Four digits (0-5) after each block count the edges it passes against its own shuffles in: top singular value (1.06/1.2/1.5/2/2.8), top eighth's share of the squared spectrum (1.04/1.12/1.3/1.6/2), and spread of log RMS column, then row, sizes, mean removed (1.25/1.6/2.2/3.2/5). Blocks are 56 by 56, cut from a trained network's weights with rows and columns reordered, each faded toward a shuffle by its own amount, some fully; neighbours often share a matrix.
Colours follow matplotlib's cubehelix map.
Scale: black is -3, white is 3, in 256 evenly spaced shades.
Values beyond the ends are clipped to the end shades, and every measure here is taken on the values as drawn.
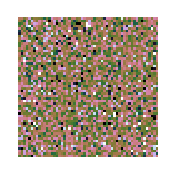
0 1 0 0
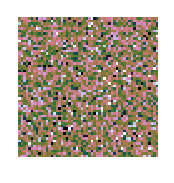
0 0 0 0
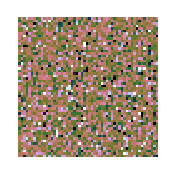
0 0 0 0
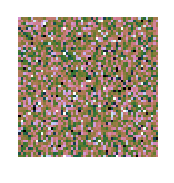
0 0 0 0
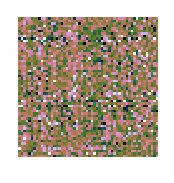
2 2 0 2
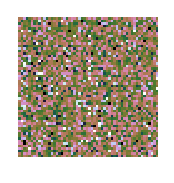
0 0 0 0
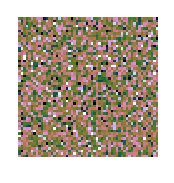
0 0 0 0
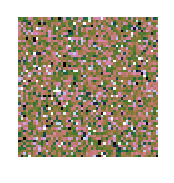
0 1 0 0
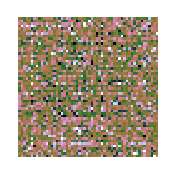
3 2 2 1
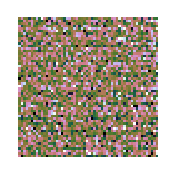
2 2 1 0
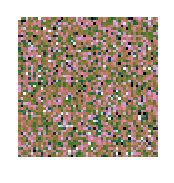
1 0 0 0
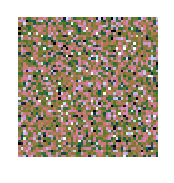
0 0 0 0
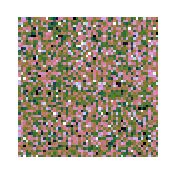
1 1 0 0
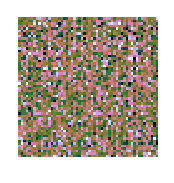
2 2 0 1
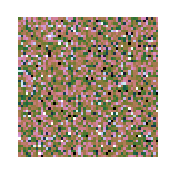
1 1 0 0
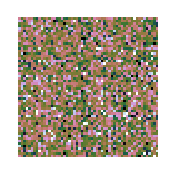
1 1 0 1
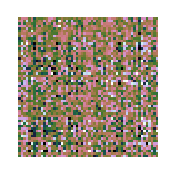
3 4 1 3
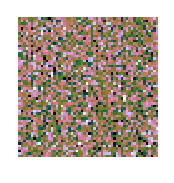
1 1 0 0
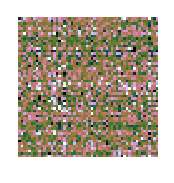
3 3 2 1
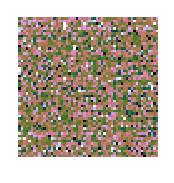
2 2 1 1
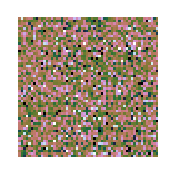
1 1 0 0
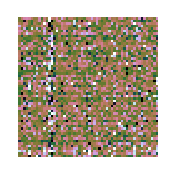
2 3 2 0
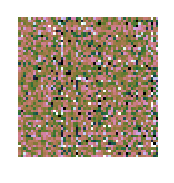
2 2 2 0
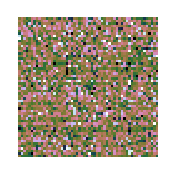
2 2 1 0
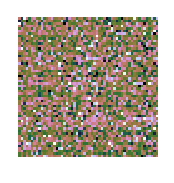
2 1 1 0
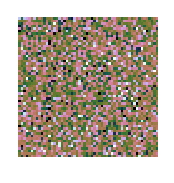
0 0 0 0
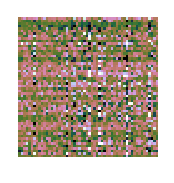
3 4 3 1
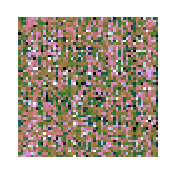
3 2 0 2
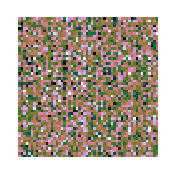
2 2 0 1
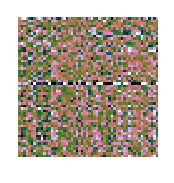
4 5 2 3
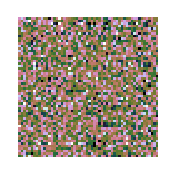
2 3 1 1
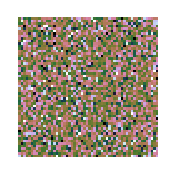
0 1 0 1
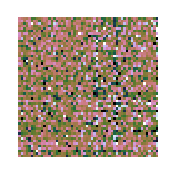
3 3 2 0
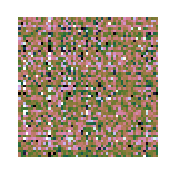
3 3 2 0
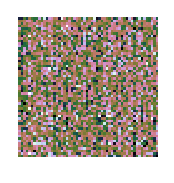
2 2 1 2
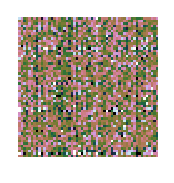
3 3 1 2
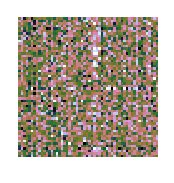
3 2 1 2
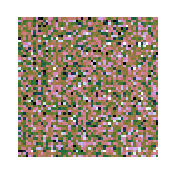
1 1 0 0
